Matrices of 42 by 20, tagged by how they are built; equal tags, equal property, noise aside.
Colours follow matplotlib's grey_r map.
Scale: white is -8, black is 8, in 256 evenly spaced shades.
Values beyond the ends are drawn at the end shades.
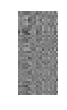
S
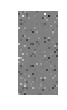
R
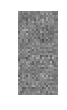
S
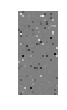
R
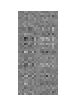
S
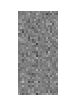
S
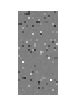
R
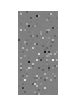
R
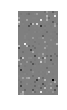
R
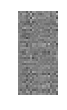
S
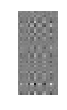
S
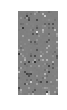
R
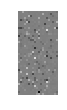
R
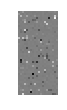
R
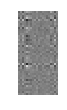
S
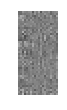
S
